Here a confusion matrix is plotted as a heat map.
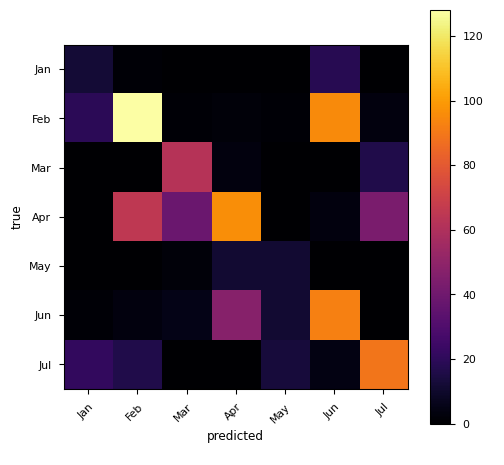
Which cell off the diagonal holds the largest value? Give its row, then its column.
Feb, Jun
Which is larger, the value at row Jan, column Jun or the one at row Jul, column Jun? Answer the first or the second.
the first
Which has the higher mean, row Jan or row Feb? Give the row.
Feb
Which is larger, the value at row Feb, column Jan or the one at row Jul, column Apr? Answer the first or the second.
the first
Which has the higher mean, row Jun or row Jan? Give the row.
Jun
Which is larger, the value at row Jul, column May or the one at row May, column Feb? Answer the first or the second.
the first
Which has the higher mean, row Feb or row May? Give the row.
Feb
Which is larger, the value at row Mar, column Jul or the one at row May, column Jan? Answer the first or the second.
the first
